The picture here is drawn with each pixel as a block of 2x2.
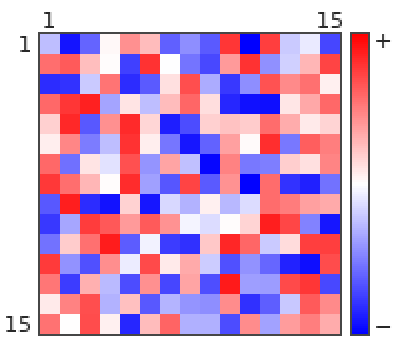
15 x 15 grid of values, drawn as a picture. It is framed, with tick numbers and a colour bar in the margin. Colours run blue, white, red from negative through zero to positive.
Mirror symmetry: none. Seam: none. Slope: none. Histogram: flat.
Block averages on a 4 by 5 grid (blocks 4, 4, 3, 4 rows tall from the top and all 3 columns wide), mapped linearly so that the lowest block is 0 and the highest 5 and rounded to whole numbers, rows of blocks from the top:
3 3 2 2 4 | 4 5 0 4 3 | 2 3 2 5 5 | 4 3 2 1 4
